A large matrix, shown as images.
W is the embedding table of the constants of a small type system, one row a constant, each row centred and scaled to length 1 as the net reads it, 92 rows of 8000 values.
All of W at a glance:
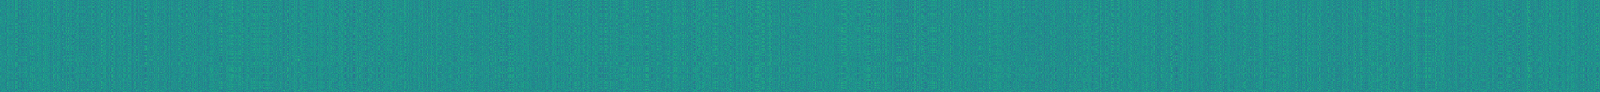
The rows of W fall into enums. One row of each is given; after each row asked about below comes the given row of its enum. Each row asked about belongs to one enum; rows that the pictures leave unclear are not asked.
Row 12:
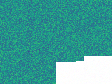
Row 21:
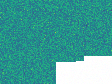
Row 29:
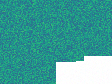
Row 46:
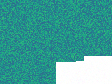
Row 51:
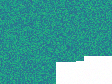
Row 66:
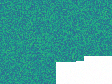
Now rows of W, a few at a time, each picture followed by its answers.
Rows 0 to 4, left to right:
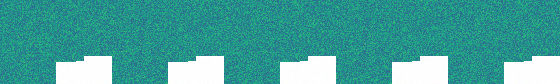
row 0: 66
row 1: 12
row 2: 46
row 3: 12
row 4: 46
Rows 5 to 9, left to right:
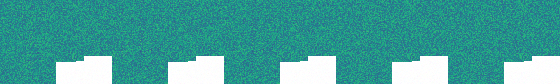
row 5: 66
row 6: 12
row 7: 12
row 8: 46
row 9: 46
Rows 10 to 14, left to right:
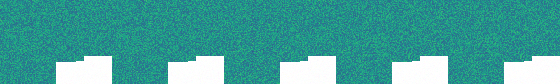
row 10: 51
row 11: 51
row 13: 66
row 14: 66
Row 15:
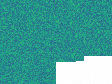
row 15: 46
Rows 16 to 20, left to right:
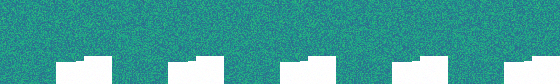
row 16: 46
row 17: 51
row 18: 46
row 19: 51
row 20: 51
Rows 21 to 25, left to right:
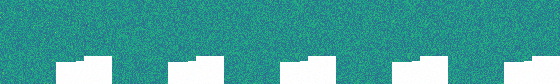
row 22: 51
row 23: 46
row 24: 46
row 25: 29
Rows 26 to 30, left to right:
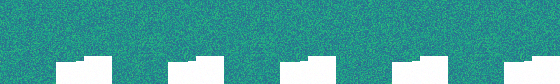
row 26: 12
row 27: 66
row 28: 66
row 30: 66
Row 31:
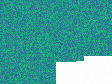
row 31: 66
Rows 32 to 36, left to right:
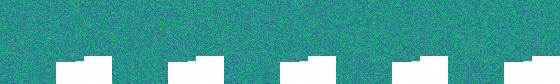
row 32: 46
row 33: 21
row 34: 46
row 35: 51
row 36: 51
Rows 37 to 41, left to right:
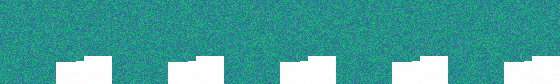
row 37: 29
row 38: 46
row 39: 66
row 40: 51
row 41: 66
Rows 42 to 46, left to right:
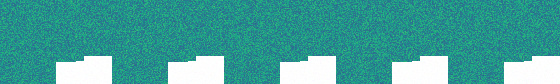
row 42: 46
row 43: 29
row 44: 51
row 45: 66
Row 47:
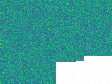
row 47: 21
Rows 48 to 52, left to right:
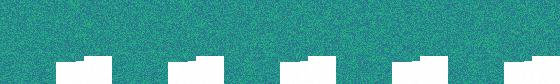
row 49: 46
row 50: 66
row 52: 66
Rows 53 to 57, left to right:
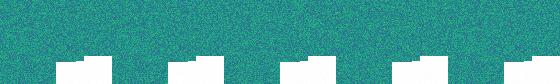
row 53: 51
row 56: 21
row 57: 51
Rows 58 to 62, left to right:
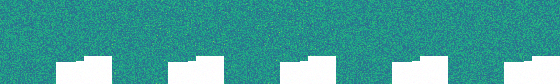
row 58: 51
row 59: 21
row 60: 21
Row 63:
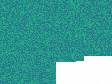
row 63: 46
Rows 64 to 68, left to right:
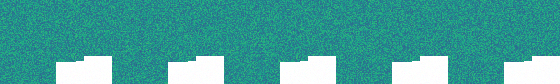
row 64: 46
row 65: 12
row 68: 51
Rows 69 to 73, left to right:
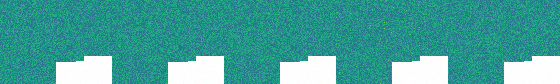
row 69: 29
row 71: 51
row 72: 21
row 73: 66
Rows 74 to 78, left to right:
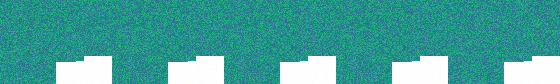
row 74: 12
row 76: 51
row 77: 51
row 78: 46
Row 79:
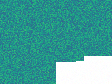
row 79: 29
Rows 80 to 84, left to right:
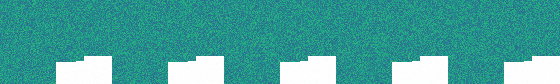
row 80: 29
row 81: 46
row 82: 66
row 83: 66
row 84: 51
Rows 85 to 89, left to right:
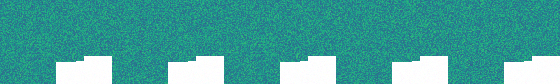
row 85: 66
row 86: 12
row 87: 66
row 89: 29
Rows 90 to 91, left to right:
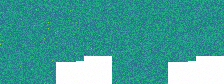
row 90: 21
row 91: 12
